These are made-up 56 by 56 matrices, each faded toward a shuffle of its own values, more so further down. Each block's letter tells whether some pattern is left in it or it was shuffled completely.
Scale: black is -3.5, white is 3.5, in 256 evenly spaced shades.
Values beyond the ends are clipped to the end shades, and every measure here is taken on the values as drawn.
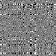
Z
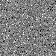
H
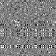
Z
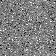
H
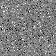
H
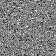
H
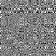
Z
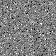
H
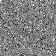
H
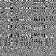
Z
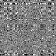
Z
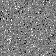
H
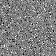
H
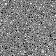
H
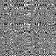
Z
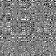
Z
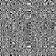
Z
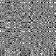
Z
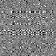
Z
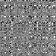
Z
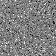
H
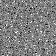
H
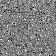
H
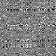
Z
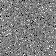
H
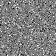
H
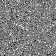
H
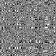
Z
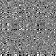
Z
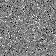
H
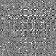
Z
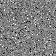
H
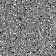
H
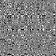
Z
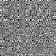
Z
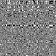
Z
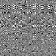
Z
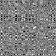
Z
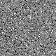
H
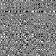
Z
